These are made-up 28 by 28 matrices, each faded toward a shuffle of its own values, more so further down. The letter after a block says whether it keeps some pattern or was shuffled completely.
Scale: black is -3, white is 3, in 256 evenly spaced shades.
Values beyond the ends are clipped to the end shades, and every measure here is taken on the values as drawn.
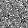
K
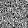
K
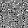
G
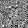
G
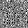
G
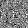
G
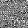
G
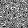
K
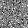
K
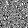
K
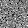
K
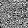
G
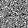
K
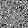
G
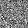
K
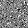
K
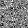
G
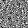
K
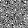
G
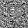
G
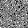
K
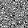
G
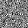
G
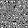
G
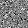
K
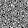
K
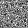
K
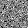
K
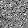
K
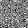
G
